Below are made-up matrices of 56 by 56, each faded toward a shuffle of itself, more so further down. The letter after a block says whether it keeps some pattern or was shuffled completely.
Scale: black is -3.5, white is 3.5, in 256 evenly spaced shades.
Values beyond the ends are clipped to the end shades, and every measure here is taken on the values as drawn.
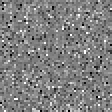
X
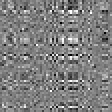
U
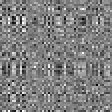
U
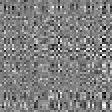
U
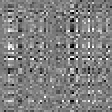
U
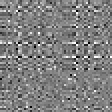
U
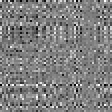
U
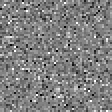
X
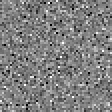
X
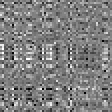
U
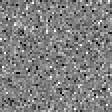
X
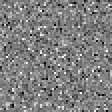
X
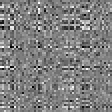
U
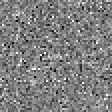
X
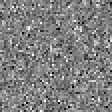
X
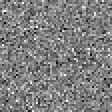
X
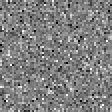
X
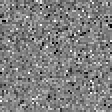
X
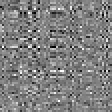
U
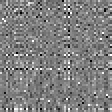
U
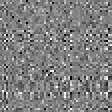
U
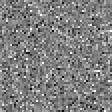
X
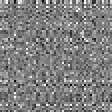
U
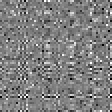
U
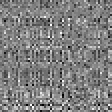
U
